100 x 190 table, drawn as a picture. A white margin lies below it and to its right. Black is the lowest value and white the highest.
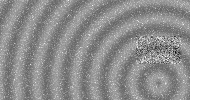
There is no overall slope. The middle right is the roughest part. Neither half mirrors the other. In the middle right lies a patch that is rougher than the rest. Rings spread out from the bottom right.
